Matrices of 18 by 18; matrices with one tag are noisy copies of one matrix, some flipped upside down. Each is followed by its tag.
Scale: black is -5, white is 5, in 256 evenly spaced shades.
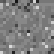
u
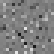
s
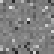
u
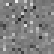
s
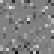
u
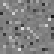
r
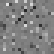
s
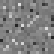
r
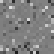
u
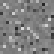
r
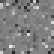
u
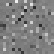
s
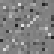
r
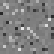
r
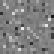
r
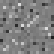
r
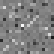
r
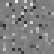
s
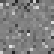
u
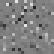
s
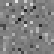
s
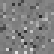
s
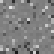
u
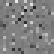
s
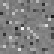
r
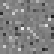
r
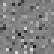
s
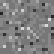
r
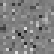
s
